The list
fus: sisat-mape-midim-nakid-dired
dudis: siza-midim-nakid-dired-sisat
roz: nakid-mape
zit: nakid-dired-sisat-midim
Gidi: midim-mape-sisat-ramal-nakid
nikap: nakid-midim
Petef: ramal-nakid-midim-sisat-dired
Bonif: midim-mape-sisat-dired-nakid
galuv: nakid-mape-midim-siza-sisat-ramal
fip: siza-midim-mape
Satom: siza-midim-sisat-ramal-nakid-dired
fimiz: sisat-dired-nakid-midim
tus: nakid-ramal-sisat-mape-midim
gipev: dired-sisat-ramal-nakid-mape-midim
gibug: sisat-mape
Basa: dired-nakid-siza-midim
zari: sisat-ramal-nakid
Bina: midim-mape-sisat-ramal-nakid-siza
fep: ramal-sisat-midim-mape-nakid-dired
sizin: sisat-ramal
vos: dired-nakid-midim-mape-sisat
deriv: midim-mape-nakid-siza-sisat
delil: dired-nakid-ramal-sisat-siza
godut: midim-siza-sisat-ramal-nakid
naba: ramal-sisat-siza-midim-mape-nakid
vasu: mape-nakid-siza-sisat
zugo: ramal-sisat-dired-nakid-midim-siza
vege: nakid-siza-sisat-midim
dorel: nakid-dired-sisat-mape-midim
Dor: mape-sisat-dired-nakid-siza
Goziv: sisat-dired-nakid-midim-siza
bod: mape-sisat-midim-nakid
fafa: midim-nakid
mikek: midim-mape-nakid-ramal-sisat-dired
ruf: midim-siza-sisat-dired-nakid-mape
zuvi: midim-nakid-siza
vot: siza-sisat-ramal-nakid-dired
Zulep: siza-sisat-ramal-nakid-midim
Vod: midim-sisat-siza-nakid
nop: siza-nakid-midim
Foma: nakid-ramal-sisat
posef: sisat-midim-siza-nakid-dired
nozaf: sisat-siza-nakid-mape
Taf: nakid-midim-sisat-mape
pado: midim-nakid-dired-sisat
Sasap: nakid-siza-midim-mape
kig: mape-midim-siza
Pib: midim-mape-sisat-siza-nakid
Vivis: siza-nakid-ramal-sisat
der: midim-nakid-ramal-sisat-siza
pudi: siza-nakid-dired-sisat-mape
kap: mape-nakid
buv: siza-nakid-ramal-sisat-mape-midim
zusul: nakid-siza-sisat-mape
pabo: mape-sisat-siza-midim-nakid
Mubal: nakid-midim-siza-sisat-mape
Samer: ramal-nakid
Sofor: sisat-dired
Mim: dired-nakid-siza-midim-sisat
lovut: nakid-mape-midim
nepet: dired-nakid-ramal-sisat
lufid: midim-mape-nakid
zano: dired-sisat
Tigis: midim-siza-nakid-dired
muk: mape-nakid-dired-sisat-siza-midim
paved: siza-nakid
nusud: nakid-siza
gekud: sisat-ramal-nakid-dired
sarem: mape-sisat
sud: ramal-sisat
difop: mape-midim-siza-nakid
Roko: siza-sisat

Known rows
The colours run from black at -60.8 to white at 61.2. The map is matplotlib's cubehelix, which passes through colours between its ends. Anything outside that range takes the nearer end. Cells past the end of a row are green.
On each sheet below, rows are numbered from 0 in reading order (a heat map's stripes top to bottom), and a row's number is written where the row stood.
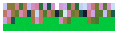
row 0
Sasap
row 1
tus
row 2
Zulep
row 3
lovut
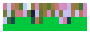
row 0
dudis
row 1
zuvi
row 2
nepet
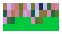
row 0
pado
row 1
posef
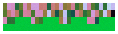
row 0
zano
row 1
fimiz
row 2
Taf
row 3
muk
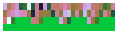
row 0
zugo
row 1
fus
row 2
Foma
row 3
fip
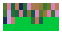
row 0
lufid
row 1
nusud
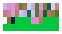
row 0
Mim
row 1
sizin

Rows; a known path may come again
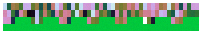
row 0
zusul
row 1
Bina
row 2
muk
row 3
Zulep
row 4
Sofor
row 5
Mim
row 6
vot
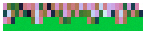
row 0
nozaf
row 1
godut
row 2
nikap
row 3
Basa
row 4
tus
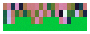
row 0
Vod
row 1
fafa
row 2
ruf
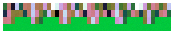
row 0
fus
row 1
vege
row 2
gipev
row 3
zari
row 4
galuv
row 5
Taf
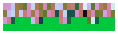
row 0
nepet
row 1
Sasap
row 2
Mubal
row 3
delil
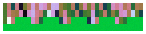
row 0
Gidi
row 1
zit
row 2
kap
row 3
lufid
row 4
fimiz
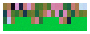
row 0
Pib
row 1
kig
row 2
vasu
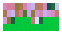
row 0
Foma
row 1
zugo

